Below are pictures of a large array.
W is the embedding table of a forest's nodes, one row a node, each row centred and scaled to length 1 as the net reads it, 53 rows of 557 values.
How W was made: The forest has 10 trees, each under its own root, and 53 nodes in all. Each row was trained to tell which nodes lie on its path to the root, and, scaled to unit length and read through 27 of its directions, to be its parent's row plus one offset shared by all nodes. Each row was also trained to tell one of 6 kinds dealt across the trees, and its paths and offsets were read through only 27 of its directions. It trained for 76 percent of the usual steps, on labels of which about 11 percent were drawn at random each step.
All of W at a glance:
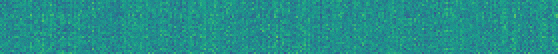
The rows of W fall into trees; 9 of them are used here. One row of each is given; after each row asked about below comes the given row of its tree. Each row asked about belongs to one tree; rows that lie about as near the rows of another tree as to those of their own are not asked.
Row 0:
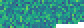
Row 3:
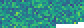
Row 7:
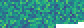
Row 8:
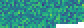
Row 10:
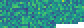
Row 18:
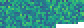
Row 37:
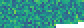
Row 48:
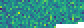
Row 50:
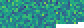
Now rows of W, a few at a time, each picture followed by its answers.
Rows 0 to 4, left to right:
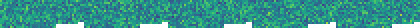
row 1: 7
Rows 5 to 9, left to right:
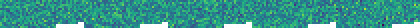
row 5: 10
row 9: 48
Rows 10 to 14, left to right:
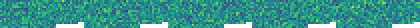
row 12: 8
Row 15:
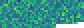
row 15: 48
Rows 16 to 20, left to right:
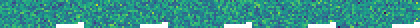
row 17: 50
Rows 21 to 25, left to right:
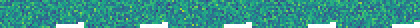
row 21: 10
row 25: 50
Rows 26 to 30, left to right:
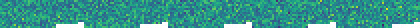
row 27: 8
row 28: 10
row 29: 48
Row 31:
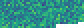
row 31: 8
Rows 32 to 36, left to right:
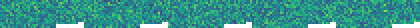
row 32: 7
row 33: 50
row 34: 10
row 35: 3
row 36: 37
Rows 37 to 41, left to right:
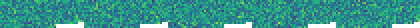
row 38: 7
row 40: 37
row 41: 8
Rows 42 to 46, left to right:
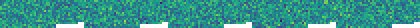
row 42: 8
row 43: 48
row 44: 48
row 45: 48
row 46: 50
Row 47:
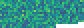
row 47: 50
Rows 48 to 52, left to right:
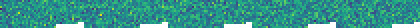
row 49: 48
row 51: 10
